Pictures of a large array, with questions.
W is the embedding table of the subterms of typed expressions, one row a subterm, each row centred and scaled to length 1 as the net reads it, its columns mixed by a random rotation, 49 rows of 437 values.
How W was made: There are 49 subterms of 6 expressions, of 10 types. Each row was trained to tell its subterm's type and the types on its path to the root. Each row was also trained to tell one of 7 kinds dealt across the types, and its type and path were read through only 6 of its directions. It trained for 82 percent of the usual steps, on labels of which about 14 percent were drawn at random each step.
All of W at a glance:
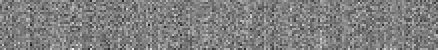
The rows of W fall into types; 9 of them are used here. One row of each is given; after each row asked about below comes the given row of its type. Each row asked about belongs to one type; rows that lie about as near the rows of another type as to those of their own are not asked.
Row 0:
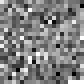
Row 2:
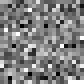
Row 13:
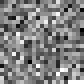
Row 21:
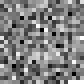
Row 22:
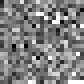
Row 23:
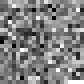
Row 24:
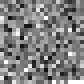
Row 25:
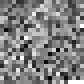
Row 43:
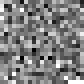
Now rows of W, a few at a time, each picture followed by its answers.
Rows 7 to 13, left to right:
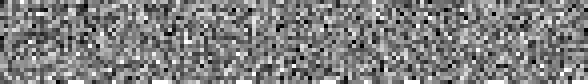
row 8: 22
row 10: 0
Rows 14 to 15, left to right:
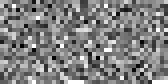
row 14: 2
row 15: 23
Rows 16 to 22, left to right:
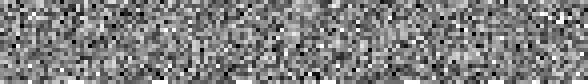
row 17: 0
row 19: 25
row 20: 43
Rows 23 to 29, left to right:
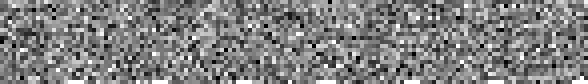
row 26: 21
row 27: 0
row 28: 25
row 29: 21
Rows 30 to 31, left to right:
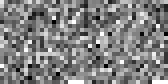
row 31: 22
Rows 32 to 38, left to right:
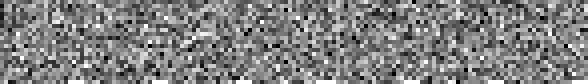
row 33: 0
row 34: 25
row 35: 24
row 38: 25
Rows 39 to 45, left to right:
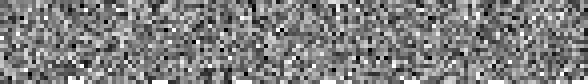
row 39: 24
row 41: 43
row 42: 22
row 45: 13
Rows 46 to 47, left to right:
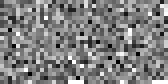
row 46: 24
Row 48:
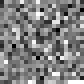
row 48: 22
